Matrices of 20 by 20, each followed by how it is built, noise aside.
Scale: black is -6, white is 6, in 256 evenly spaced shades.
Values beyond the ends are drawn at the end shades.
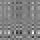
low rank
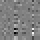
low rank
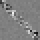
banded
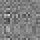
low rank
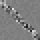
banded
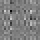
low rank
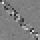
banded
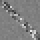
banded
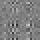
low rank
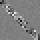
banded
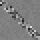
banded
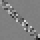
banded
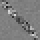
banded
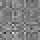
low rank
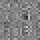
low rank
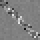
banded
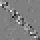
banded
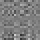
low rank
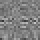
low rank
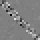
banded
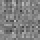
low rank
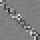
banded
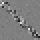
banded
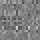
low rank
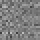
low rank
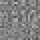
low rank
